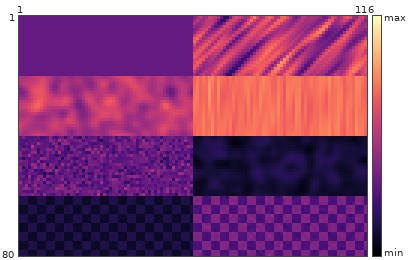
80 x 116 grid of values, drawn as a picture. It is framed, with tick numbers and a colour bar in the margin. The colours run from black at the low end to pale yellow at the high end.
It is made of 4 by 2 panels. Panel 1,1: low, flat. Panel 1,2: middling, slanting up to the right, strong in contrast. Panel 2,1: middling, blotchy. Panel 2,2: high, streaked downward, faint in contrast. Panel 3,1: low, fine-grained. Panel 3,2: very low, blotchy, faint in contrast. Panel 4,1: very low, checkered, faint in contrast. Panel 4,2: low, checkered.
